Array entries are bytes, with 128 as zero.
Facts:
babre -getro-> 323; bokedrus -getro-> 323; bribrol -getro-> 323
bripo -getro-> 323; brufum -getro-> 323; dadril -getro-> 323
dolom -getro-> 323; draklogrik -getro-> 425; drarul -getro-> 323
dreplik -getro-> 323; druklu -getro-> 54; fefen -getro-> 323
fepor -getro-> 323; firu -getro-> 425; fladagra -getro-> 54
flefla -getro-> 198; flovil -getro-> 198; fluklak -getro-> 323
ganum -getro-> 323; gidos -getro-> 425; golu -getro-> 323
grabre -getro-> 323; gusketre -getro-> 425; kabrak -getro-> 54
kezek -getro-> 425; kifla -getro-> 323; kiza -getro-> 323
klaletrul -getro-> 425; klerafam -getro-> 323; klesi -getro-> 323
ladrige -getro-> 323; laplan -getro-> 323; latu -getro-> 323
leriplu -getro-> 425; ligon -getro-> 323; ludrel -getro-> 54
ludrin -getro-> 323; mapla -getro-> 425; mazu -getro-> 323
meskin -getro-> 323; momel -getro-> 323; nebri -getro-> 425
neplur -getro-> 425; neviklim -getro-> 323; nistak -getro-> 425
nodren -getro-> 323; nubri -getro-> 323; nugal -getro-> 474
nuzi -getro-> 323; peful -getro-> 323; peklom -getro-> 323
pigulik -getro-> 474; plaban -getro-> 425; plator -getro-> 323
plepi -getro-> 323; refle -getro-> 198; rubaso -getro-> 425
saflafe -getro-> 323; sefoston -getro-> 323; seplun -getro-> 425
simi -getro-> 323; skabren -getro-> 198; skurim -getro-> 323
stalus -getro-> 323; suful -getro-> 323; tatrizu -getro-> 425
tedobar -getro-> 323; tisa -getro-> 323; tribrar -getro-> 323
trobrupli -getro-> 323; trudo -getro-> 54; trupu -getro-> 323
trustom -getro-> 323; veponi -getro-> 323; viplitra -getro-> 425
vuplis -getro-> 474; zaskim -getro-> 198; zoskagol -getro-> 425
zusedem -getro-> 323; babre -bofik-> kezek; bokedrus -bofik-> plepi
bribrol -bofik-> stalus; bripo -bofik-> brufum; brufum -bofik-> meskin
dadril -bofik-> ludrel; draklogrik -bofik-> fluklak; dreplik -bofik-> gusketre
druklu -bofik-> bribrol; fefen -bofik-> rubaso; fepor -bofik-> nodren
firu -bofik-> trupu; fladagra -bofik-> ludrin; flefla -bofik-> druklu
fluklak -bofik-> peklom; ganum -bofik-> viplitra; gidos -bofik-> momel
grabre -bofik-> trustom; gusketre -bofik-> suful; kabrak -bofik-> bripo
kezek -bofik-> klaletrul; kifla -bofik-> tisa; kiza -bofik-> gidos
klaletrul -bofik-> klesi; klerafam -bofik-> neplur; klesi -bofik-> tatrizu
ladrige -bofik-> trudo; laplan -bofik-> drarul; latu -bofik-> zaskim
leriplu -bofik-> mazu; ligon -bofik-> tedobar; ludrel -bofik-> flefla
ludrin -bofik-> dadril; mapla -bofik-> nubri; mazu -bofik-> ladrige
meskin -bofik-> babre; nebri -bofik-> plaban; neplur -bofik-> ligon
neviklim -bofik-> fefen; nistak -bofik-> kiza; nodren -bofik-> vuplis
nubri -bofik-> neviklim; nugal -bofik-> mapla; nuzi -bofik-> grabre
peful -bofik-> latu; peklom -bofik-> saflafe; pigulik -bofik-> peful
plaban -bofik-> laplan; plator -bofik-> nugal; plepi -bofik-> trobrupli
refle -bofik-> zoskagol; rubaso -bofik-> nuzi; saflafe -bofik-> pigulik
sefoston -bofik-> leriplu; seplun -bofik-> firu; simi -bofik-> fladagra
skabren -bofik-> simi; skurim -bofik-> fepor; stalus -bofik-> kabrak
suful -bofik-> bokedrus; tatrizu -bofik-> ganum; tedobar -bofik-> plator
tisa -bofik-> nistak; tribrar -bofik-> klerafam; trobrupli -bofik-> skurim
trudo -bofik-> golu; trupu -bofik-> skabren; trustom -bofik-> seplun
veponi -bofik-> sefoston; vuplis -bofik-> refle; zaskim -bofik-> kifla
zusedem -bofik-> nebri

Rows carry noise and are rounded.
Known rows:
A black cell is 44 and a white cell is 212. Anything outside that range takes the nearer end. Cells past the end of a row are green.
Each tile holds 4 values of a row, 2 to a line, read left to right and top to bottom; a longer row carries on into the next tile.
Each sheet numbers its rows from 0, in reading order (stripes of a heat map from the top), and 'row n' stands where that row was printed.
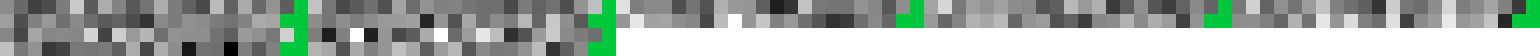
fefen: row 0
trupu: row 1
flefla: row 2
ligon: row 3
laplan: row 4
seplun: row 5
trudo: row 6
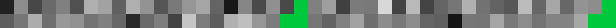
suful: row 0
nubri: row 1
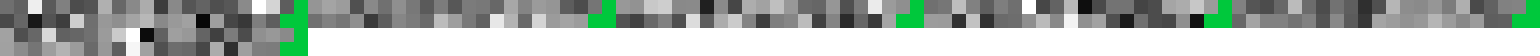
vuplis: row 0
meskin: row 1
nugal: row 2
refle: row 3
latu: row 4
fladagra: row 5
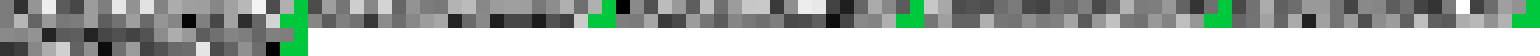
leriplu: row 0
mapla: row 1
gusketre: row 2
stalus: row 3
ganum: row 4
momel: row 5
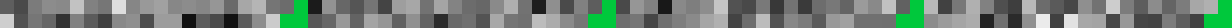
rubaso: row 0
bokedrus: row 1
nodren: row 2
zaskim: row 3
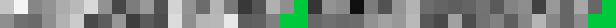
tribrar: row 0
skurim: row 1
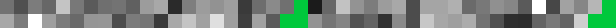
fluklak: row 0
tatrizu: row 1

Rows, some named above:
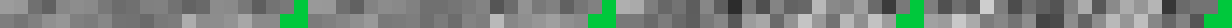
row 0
dolom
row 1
dolom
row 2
bripo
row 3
saflafe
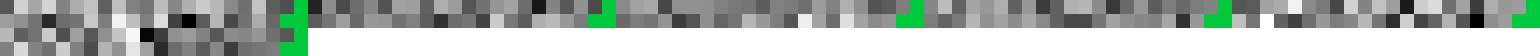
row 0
plaban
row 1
suful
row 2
babre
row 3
plator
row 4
draklogrik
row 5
ludrel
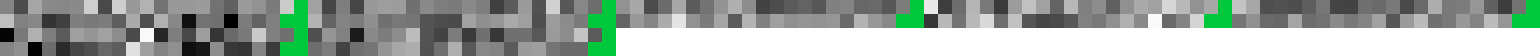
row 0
seplun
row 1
grabre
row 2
ludrin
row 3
veponi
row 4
stalus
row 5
zoskagol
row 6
nodren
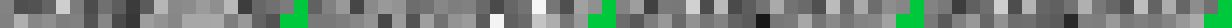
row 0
peful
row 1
klesi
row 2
nubri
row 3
neviklim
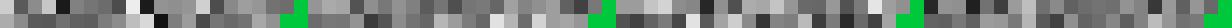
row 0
kabrak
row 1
meskin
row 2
nugal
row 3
trobrupli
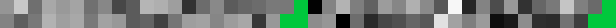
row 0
tedobar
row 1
zoskagol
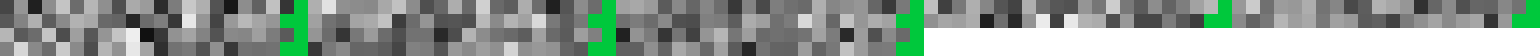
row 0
dreplik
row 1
klerafam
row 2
brufum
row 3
zaskim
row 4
tedobar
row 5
ludrel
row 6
kifla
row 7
plepi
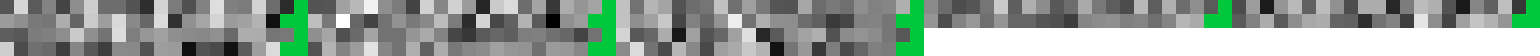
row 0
drarul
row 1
draklogrik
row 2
flovil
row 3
fefen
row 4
dreplik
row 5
rubaso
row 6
dadril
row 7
druklu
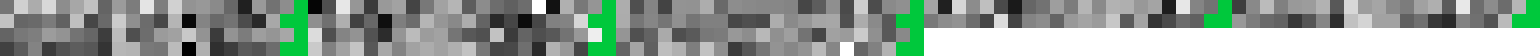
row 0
neplur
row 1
viplitra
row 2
trustom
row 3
pigulik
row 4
klaletrul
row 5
nistak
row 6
skabren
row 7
mazu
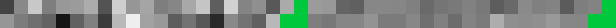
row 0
kezek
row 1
dolom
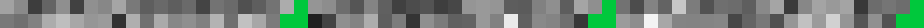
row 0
simi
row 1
kiza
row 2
peklom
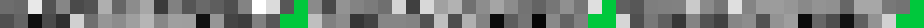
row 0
vuplis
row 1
firu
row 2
rubaso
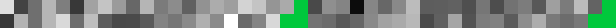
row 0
veponi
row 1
fepor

